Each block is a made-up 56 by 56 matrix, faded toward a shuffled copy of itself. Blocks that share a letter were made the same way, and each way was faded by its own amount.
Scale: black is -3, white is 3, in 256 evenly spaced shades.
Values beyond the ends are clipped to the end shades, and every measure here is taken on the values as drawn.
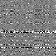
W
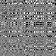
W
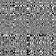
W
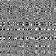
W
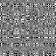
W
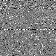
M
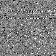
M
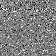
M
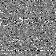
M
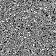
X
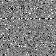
M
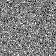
X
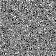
X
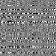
W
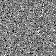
X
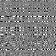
W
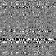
W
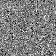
X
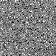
M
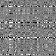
W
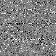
M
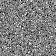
X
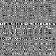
W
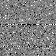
M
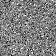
X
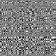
W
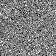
X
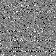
M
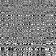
W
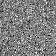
X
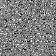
M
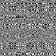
W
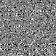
M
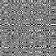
W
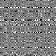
W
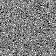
X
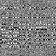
W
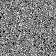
X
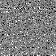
M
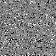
M
